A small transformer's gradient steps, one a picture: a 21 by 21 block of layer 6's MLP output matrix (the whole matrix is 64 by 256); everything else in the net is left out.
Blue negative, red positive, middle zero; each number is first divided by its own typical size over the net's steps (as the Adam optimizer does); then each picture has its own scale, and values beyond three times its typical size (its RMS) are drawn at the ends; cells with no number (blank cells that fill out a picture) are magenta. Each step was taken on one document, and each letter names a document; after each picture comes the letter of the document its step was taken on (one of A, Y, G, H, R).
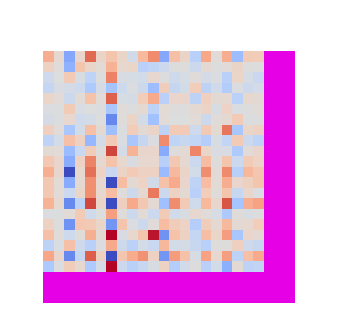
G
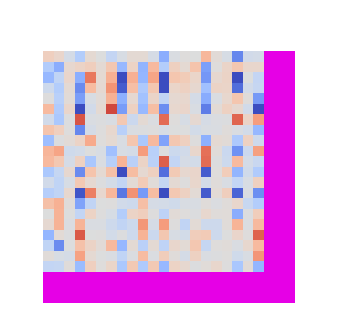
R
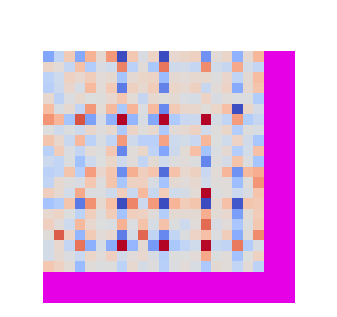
R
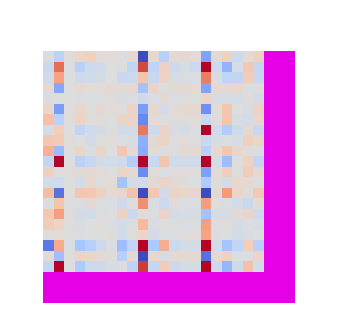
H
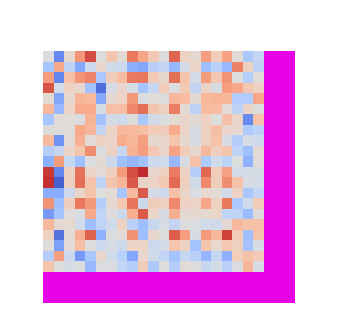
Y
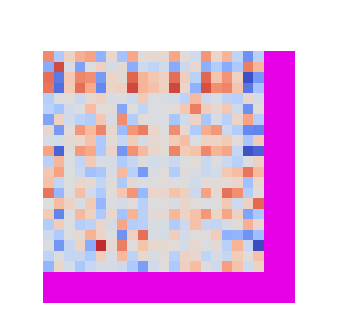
Y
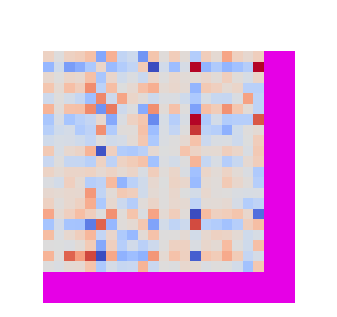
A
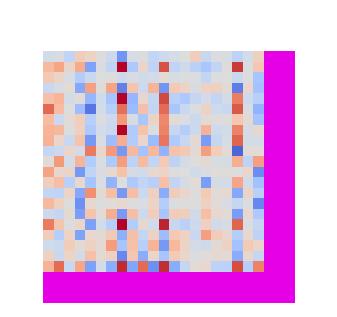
R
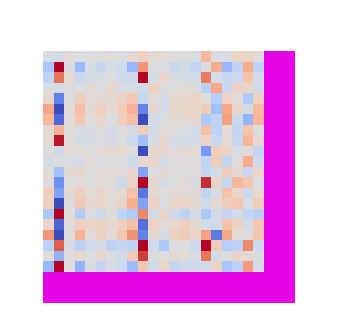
H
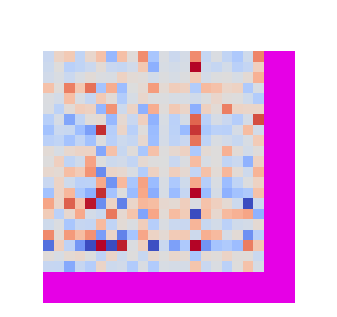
A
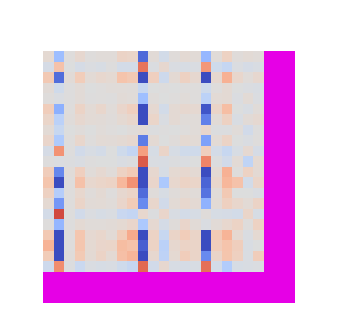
H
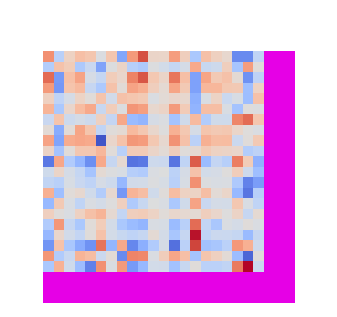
Y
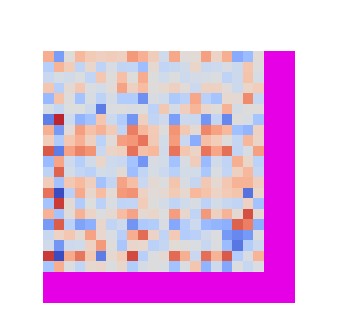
Y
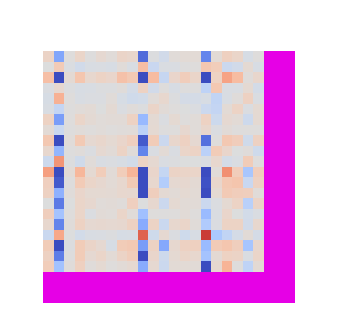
H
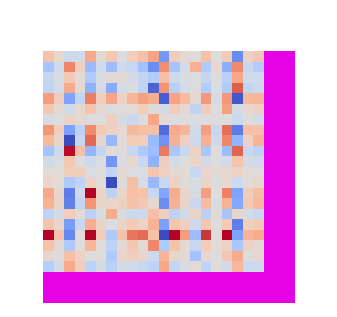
G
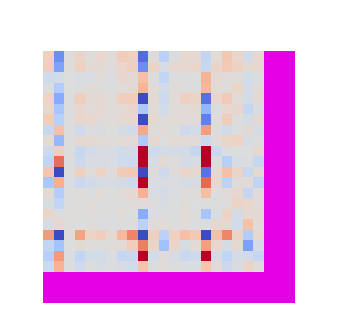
H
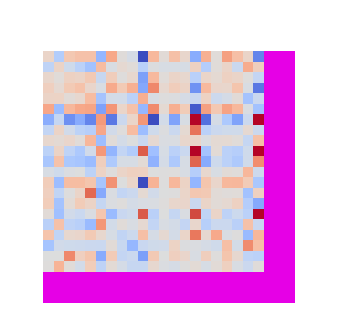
A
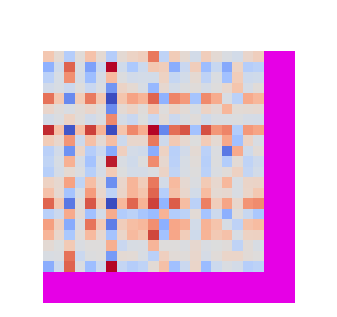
G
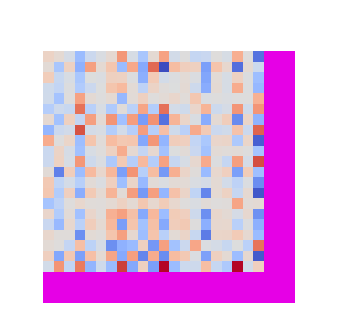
R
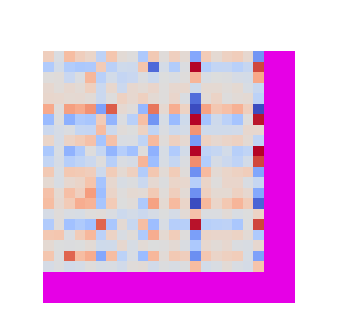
A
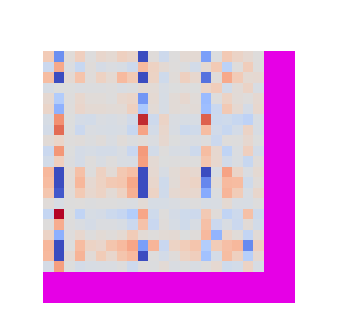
H
